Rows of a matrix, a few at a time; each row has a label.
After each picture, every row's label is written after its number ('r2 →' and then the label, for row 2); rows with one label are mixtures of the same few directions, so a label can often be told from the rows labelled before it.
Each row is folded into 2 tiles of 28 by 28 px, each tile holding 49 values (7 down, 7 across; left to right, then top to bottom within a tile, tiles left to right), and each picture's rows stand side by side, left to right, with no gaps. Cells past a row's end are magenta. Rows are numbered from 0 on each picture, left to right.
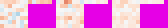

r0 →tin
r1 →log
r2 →log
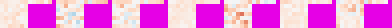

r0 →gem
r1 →tin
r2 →tin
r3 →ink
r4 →tin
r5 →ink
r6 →ink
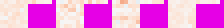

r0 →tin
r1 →ink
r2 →log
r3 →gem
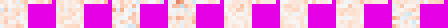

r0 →gem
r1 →gem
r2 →gem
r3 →log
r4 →ink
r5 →ink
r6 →log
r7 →tin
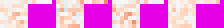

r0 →tin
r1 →gem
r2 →tin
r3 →gem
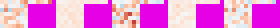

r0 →gem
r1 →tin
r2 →tin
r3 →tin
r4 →gem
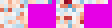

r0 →gem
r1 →log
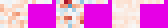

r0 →tin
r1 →log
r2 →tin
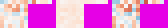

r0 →ink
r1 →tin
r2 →ink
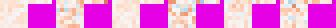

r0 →gem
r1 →gem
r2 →ink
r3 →ink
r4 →ink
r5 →log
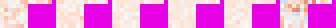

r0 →gem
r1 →ink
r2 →tin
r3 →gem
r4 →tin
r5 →ink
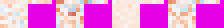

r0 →tin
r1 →ink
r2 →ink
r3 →ink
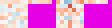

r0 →tin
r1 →log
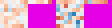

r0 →gem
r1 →tin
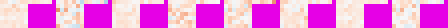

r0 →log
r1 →gem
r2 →ink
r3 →tin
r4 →gem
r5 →ink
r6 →log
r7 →gem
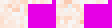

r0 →ink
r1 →log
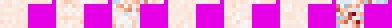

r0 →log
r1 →log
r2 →ink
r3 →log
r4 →tin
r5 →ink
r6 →tin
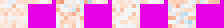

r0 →log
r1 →ink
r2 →gem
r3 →tin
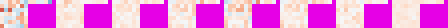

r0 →gem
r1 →log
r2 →ink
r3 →ink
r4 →ink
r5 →ink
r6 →gem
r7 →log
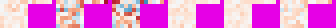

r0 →ink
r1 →gem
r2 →ink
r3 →log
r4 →log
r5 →gem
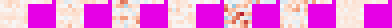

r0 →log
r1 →log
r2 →log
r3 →gem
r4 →tin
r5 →ink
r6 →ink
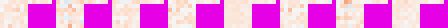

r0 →ink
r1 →log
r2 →log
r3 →gem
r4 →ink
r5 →gem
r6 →log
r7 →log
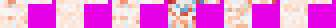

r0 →log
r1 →ink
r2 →log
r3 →ink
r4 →gem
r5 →ink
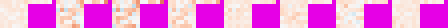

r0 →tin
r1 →gem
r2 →gem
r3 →gem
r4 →gem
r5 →tin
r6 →tin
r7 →ink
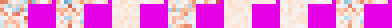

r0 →ink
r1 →log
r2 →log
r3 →gem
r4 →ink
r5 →gem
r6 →log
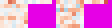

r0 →log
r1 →gem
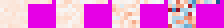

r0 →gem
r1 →log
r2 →tin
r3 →gem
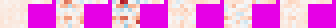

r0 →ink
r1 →log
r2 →log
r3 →log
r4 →tin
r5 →log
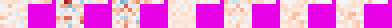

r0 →tin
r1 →log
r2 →log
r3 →ink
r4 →log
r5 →tin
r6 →tin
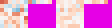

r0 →ink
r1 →gem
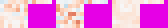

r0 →ink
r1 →tin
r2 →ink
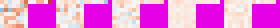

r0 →gem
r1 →gem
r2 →tin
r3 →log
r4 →ink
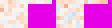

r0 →gem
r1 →tin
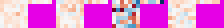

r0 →ink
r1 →ink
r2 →gem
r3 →tin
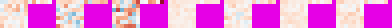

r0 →ink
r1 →tin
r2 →gem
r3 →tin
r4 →tin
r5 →ink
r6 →ink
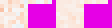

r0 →gem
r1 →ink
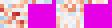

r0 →tin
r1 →ink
